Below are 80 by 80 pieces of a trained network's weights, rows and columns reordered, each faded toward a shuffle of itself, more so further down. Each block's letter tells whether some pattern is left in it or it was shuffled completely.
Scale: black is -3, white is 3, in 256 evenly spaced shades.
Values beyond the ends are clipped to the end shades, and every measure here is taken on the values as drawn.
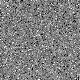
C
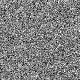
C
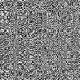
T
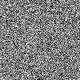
C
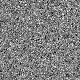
C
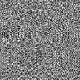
T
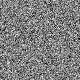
C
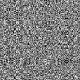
T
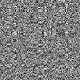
T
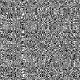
T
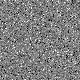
C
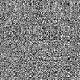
T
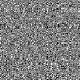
T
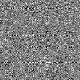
T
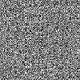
T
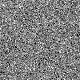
C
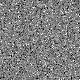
C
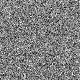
C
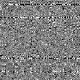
T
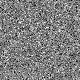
C
